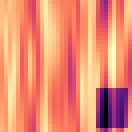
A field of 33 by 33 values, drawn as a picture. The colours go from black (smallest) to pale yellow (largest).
Ninth with the lowest average: bottom right. Histogram: skewed, a long tail of low values. Odd patch: lower, in the bottom right. Grain: streaks running down.
